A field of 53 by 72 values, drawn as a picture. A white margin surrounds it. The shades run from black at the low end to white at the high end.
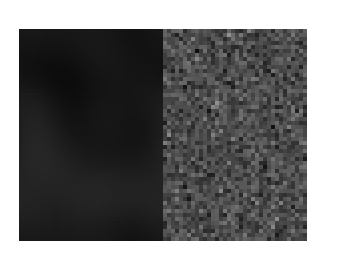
It is made of 1 by 2 panels. Panel 1,1: very low, smooth, faint in contrast. Panel 1,2: low, fine-grained.
